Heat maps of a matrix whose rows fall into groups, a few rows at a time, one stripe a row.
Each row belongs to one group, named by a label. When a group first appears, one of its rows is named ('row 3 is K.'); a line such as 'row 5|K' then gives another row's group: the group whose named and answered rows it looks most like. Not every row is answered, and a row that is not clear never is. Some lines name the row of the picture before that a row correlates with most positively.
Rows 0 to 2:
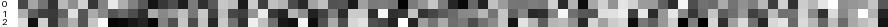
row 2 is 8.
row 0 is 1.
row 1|8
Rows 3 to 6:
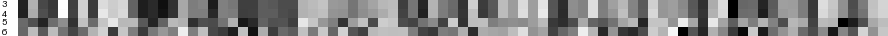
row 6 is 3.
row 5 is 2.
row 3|2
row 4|2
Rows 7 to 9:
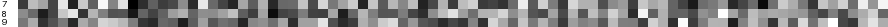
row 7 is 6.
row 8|8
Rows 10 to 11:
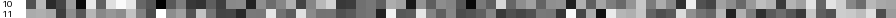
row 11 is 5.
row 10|1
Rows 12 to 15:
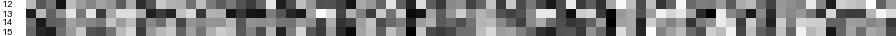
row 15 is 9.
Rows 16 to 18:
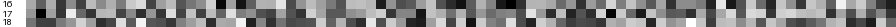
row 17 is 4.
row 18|2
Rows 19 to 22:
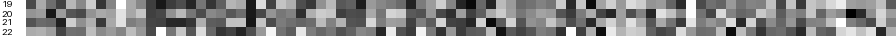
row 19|1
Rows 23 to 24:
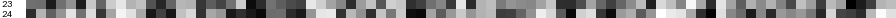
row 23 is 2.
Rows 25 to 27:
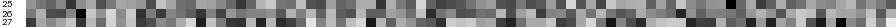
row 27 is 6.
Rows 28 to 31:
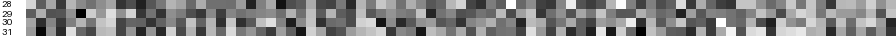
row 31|4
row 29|1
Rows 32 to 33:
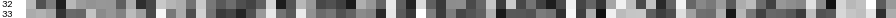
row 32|5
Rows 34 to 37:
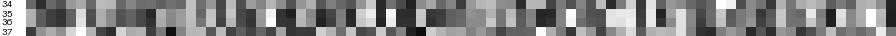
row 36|8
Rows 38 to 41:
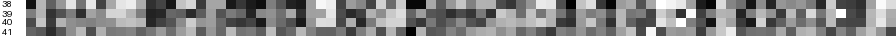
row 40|3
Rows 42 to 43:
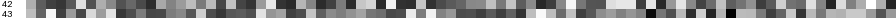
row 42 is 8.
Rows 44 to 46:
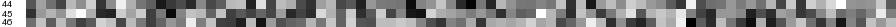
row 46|3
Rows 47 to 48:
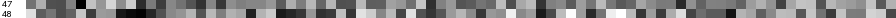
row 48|8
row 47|1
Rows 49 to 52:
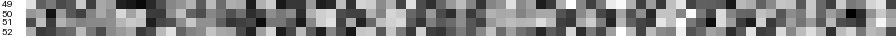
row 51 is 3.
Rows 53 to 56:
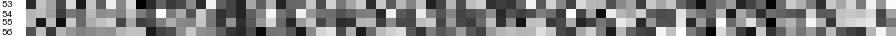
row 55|5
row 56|3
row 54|5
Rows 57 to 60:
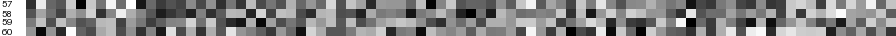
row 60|4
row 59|3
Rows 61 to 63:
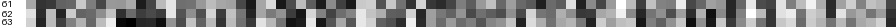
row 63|8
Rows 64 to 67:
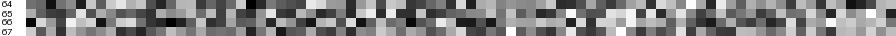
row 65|8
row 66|1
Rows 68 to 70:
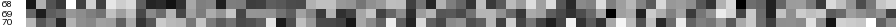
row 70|5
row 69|9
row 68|2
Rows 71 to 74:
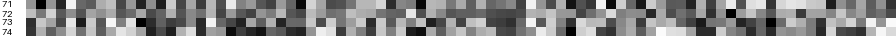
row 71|4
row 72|4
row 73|6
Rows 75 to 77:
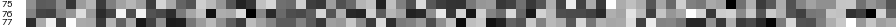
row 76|2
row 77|6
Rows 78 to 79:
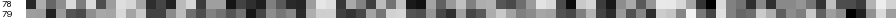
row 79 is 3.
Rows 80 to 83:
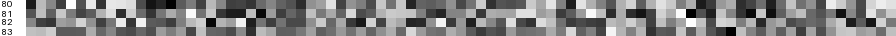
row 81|3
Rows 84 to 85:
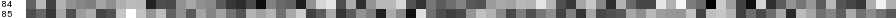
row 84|3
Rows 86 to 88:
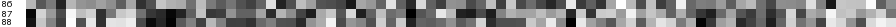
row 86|5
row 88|6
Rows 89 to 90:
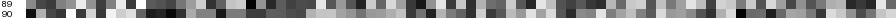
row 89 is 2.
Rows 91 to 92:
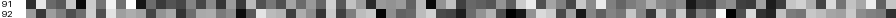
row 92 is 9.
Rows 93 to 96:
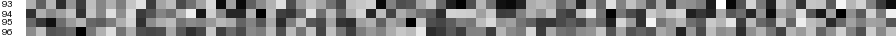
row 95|9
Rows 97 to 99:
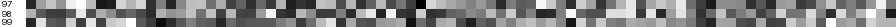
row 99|1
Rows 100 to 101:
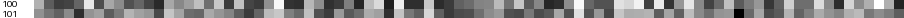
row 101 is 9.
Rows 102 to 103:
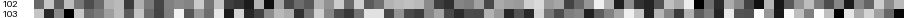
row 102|3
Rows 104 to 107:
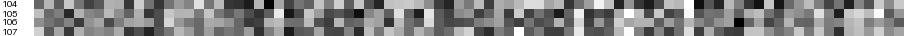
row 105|5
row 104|3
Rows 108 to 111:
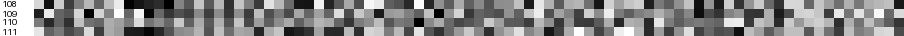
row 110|4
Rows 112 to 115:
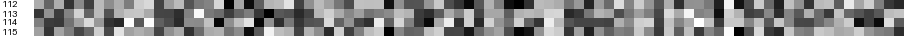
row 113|2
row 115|9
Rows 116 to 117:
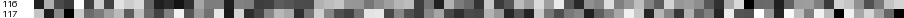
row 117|4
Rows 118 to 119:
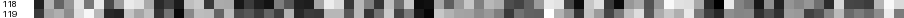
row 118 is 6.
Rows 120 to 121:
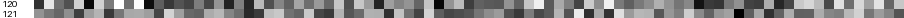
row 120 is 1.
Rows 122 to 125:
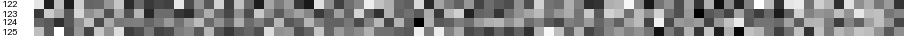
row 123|1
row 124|8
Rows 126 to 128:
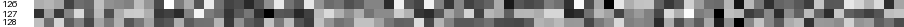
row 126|5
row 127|2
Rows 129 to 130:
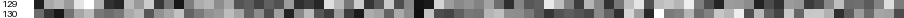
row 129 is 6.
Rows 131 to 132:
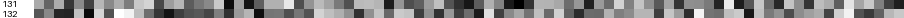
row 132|2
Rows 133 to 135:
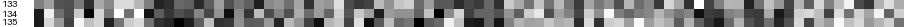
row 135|1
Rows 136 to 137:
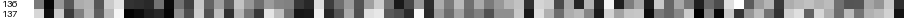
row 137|8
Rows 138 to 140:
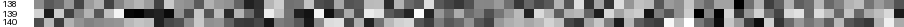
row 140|3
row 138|9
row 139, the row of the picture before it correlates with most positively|137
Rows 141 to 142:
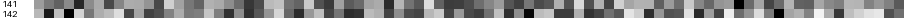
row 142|5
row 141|9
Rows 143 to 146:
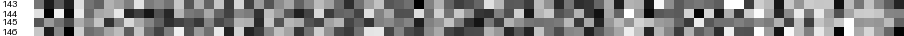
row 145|1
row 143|4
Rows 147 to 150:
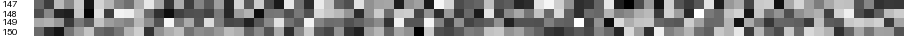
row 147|4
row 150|9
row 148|2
